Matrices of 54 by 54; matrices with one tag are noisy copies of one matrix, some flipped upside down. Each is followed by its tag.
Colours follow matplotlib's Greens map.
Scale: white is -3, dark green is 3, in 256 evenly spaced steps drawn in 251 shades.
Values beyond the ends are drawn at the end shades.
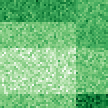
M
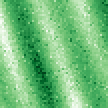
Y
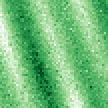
Y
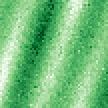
Y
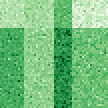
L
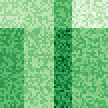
L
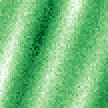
Y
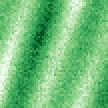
Y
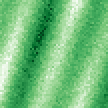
Y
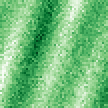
Y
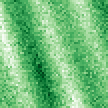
Y
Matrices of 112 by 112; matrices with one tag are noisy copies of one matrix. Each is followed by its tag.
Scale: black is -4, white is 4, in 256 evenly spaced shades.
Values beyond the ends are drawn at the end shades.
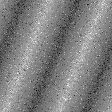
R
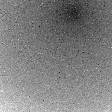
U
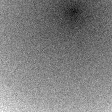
U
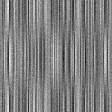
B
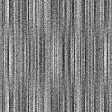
B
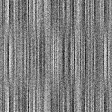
B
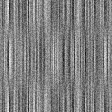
B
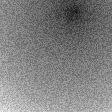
U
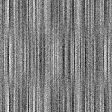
B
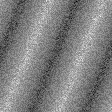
R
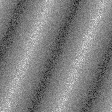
R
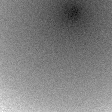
U
